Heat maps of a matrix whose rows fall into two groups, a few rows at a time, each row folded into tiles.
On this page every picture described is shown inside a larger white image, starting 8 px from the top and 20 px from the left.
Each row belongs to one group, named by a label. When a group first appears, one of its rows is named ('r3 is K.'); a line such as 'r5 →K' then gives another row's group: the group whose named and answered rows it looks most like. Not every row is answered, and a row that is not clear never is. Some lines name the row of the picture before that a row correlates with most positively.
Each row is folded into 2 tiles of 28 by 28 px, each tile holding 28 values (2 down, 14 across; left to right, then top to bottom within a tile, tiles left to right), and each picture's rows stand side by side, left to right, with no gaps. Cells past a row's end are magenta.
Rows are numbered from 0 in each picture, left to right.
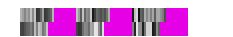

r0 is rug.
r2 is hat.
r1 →rug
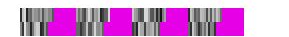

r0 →hat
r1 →rug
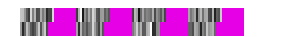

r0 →rug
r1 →hat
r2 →hat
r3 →rug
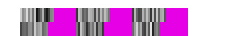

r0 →rug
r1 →hat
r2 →hat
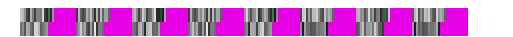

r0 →rug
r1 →hat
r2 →rug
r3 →hat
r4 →rug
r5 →hat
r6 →rug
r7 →hat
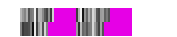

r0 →rug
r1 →hat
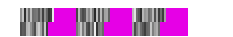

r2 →rug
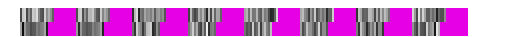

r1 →hat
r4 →rug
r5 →rug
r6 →hat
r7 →rug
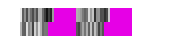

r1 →rug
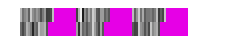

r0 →rug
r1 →hat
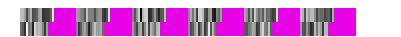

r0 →rug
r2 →rug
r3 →rug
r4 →rug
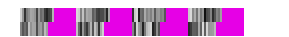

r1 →rug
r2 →hat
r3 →rug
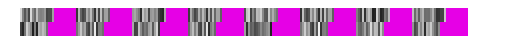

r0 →rug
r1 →hat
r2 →rug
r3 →hat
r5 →hat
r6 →rug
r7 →rug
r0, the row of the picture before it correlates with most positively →0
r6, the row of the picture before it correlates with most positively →0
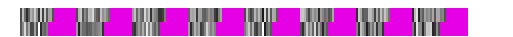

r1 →hat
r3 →rug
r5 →rug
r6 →hat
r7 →hat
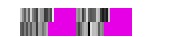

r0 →rug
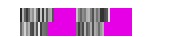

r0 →hat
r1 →rug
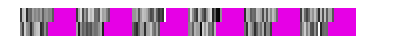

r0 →hat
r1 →hat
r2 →rug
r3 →rug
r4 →hat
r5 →hat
